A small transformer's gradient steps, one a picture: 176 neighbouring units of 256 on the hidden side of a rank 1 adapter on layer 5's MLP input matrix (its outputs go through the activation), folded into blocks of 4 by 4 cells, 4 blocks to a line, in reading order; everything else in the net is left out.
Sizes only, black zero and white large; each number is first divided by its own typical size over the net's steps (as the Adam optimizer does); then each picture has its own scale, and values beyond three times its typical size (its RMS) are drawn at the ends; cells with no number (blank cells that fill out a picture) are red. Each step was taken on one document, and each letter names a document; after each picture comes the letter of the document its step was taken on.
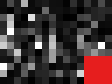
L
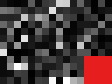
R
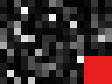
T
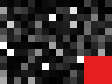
T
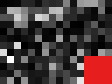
R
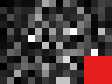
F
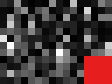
L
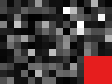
F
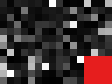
T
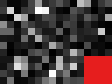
R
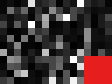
R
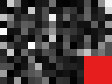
L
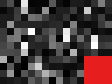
L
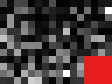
L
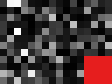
L
